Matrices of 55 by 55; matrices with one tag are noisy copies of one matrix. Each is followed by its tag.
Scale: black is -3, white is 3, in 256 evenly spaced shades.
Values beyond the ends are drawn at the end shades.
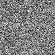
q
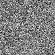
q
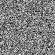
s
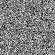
s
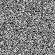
s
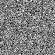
s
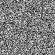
s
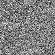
q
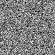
s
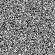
s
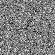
s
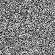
q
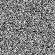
s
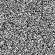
s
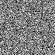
s
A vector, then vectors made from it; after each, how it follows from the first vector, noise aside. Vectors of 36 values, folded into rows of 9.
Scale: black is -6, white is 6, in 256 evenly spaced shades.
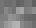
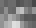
scaled up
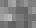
wrapped around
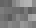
wrapped around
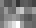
scaled up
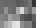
scaled up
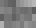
wrapped around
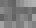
wrapped around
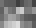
scaled up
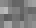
wrapped around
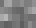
wrapped around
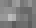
wrapped around
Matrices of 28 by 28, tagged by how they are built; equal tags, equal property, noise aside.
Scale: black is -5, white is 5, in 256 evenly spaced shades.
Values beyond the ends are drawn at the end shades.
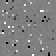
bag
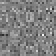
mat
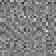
mat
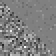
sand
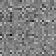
mat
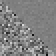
sand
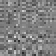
mat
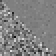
sand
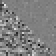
sand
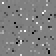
bag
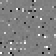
bag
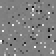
bag
